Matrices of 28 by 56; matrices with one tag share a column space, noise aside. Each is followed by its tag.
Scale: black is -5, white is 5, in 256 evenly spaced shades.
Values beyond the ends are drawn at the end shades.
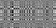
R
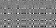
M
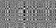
R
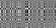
R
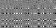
M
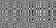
R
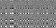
M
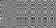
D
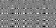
M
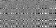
M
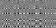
M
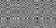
D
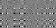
M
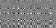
M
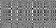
R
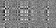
R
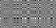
D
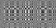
R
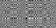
D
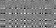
M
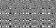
M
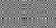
D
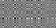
D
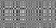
R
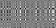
R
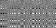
M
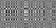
R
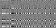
M
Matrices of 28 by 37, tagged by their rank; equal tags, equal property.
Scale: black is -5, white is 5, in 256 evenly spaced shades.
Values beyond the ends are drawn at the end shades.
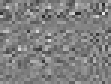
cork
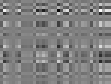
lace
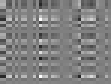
lace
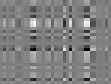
lace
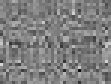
cork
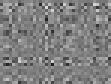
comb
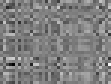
comb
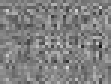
cork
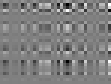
lace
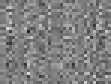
cork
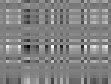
lace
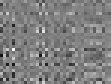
comb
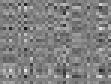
comb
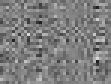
cork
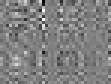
comb
